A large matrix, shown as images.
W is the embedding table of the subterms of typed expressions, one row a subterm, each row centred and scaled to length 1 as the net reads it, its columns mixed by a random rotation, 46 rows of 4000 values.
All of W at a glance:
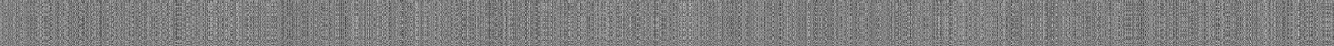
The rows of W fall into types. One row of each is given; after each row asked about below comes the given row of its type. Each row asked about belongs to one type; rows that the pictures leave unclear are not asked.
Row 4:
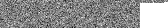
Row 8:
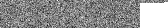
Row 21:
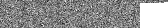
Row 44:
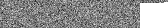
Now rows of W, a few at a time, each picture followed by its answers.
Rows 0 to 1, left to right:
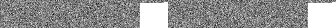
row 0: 4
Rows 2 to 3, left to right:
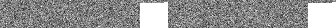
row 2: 21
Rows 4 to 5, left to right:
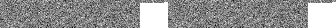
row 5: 4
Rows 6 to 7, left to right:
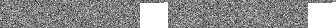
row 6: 44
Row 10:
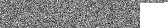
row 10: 8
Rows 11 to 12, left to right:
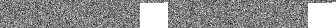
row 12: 21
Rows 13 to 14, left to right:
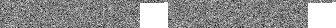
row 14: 4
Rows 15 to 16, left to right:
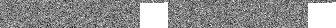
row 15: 4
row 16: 21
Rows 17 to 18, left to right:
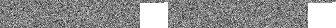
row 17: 44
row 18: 21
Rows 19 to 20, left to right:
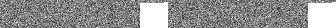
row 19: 8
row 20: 21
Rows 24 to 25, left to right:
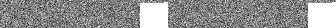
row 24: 8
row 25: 8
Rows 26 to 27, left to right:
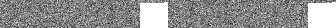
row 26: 8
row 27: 21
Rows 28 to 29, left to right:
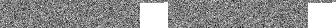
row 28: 21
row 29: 4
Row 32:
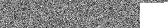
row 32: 21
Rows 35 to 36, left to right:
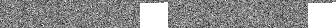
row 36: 8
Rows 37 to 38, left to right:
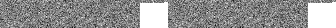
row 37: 4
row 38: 4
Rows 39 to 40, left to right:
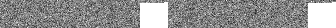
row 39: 8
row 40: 21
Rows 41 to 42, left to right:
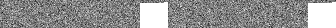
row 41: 44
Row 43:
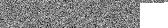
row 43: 4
